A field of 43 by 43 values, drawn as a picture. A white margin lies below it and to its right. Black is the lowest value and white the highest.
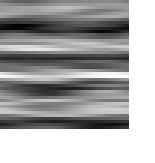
Stripes: horizontal, repeating 4 times. Grain: streaks across. Slope: none. Average level on the scale: 50%.
